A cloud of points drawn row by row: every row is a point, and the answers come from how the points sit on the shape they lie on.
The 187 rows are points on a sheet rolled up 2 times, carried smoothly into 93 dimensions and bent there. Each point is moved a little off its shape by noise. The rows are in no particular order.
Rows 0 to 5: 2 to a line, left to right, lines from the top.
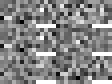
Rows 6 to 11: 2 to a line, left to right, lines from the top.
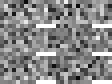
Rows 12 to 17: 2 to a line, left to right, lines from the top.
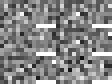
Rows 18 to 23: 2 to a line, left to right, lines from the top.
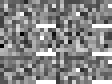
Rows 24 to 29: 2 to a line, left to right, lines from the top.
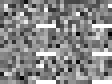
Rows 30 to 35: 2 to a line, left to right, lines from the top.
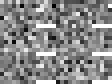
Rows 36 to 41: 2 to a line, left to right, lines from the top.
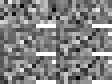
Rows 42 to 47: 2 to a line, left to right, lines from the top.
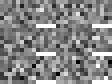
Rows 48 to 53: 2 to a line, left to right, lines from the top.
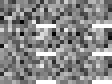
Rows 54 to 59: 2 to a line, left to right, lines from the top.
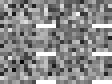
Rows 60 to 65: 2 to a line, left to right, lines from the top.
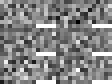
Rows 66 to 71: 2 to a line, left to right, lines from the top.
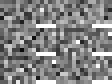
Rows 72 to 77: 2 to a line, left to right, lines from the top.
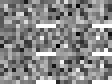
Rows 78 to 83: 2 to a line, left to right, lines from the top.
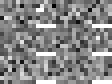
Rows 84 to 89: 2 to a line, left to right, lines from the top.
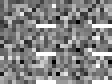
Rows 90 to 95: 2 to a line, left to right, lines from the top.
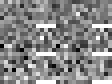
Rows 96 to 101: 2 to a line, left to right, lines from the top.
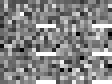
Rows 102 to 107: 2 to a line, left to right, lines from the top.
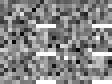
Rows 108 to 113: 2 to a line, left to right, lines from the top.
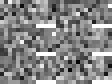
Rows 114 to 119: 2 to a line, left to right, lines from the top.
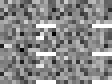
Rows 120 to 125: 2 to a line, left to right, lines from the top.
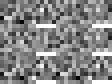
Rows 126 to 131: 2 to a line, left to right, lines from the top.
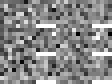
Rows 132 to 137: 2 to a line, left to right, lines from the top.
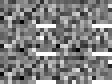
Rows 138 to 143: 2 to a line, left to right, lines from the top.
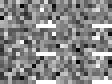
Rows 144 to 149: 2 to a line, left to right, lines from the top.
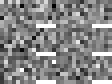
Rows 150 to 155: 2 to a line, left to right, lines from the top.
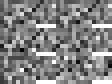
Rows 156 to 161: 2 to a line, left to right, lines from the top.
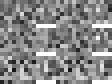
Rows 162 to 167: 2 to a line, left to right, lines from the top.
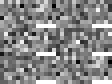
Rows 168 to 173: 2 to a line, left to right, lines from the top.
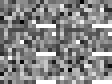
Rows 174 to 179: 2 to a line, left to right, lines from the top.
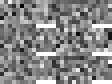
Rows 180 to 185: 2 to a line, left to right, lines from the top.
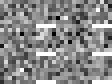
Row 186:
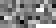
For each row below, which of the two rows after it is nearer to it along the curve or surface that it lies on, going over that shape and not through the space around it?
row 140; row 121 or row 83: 83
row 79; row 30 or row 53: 30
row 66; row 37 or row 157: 37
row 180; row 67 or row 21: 67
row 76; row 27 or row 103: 103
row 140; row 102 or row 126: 126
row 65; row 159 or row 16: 16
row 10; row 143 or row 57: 57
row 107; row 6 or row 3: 6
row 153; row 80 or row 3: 80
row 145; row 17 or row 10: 10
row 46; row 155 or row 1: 155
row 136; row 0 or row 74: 0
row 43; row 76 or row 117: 117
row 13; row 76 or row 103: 76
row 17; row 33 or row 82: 82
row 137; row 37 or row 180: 180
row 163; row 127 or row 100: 127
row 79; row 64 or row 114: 114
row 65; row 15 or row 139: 15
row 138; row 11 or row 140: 11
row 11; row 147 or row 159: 159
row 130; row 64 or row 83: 64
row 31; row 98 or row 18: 18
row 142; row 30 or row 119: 30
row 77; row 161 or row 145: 161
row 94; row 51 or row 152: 51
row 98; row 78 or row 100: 78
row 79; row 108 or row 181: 181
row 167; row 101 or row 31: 101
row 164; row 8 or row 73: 73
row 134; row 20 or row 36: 20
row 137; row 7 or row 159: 159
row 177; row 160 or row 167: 167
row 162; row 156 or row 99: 99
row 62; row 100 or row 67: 100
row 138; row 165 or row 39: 39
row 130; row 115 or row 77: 77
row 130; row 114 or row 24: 24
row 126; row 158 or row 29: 158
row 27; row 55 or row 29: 29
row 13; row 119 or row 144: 119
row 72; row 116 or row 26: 26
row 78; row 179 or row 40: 40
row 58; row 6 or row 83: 6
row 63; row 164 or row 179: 179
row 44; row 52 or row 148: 52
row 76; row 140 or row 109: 140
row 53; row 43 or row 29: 43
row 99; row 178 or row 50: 50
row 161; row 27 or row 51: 51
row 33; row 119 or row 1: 119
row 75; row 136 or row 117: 136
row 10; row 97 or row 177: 97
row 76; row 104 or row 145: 145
